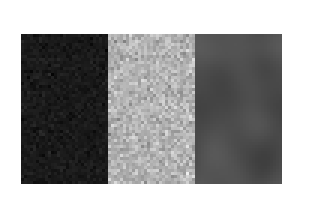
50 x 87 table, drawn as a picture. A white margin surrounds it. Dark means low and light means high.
The table splits into one row of 3 panels. Panel 1,1: very low, fine-grained, faint in contrast. Panel 1,2: high, fine-grained. Panel 1,3: low, smooth, faint in contrast.
